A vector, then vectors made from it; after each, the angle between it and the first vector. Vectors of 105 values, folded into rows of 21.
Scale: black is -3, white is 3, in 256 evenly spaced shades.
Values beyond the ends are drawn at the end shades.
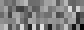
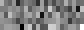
partly opposed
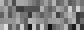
nearly parallel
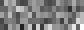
nearly opposite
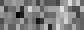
orthogonal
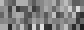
nearly parallel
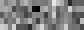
partly aligned
